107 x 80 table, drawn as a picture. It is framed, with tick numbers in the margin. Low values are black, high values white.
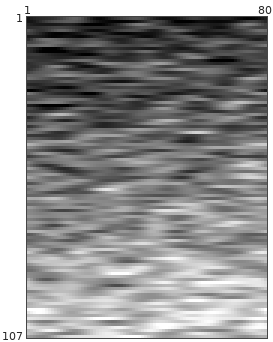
Ninth with the lowest average: top left. Grain: streaks across. Slope: up to the bottom.
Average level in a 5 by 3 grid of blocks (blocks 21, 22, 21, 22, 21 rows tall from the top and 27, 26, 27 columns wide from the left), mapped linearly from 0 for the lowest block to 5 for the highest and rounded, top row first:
000 / 111 / 223 / 343 / 455
